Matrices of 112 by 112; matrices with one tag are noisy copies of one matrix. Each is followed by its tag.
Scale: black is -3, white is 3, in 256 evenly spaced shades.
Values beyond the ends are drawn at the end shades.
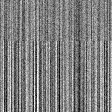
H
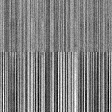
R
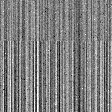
H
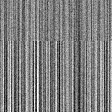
H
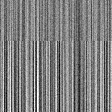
H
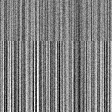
H
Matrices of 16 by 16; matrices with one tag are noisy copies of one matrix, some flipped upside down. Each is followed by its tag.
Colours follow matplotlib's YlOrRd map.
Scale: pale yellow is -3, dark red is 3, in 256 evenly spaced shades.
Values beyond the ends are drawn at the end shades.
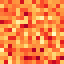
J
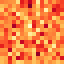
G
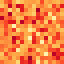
G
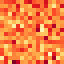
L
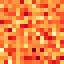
J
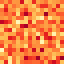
J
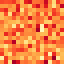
L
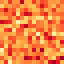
J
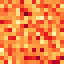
J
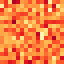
L
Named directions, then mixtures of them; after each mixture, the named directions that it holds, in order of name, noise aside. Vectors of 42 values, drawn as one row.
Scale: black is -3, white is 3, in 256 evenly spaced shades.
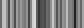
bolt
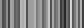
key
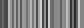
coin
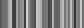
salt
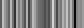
bolt, salt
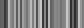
coin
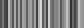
coin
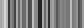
bolt, coin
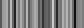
bolt, salt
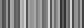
key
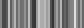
bolt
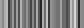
coin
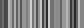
coin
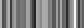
bolt, coin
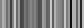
key, salt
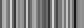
bolt, salt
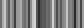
bolt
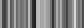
bolt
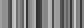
salt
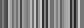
coin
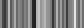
bolt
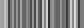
coin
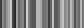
salt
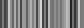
coin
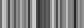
bolt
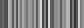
coin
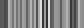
coin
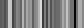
coin, salt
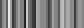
key, salt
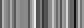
bolt, coin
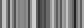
bolt
